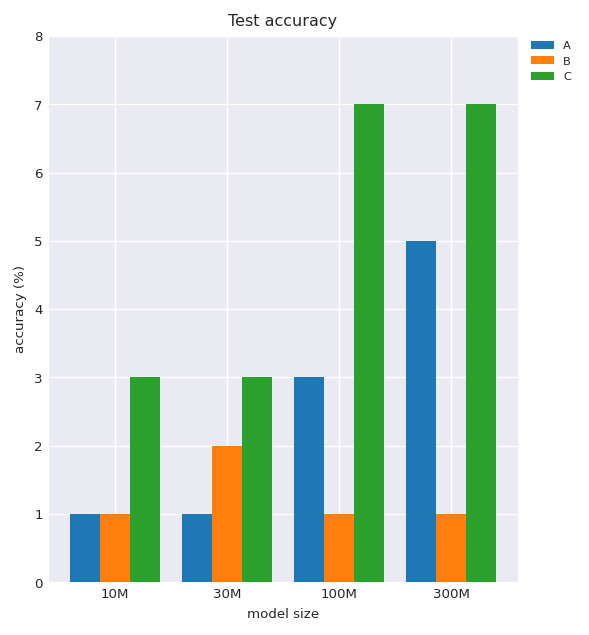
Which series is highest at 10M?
C
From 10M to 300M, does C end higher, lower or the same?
higher
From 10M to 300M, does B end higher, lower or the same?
the same
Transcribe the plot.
Title: Test accuracy
x-axis: model size, ticks 10M 30M 100M 300M
y-axis: accuracy (%), ticks 0 1 2 3 4 5 6 7 8
Legend: A, B, C
Values:
A: 1 1 3 5
B: 1 2 1 1
C: 3 3 7 7
